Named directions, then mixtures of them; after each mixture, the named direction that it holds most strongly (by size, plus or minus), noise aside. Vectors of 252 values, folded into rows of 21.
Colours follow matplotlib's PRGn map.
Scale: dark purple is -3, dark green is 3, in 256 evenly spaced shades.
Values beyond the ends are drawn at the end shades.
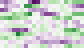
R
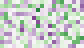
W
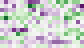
R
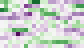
R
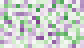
W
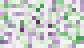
W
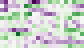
R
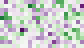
W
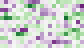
R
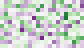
W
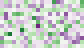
W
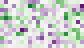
W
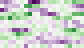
R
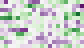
R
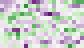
R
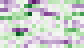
R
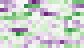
R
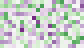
W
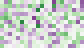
W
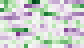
R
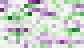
R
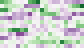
R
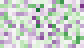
W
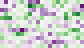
R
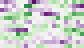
R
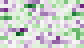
R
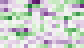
R
